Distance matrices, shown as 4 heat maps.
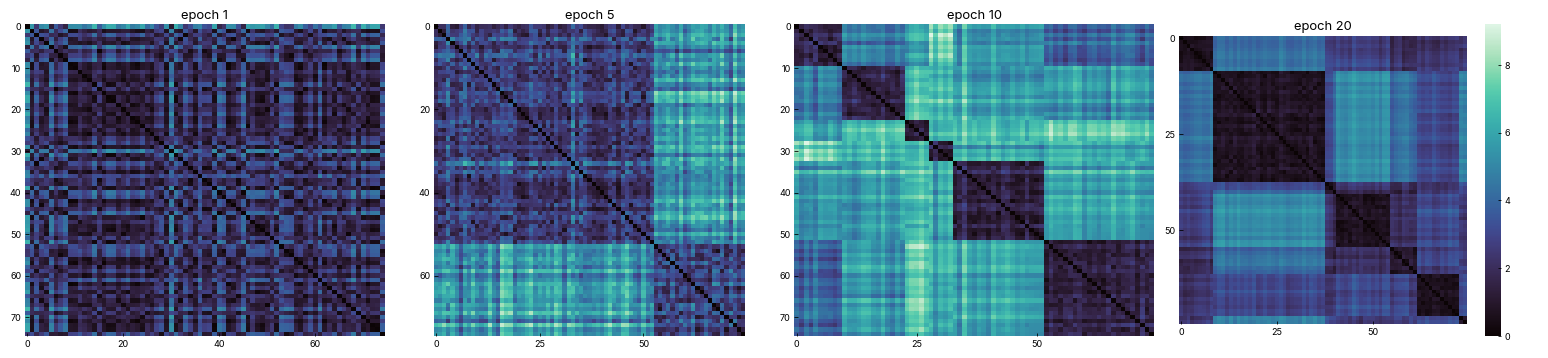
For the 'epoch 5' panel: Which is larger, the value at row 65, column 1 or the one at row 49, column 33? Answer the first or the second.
the first
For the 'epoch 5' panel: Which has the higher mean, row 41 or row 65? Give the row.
65
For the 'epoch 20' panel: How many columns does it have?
75
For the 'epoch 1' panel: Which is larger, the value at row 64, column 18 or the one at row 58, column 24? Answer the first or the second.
the second
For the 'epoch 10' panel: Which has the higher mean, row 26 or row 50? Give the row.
26
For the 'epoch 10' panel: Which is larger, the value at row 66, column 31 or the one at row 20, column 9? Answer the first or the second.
the first
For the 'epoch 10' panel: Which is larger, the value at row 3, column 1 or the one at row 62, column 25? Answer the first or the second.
the second
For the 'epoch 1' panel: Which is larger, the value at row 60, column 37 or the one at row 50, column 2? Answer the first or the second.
the second
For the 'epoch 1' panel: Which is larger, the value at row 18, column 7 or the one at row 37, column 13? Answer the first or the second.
the first
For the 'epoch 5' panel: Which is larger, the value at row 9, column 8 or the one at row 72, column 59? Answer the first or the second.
the first
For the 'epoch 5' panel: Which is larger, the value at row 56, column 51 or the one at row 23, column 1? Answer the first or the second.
the first
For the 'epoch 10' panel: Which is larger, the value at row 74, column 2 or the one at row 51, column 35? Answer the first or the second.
the first
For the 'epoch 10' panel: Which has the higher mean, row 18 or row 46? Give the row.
18
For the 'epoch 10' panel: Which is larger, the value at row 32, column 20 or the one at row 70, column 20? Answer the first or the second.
the first
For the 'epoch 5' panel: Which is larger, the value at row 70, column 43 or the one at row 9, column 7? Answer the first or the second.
the first
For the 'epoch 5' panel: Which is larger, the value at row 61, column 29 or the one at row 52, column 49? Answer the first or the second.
the first
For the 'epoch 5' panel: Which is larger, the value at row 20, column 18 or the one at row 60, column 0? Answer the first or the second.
the second
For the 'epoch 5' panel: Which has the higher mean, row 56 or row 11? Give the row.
56
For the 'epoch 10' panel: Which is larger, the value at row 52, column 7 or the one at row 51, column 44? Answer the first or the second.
the first
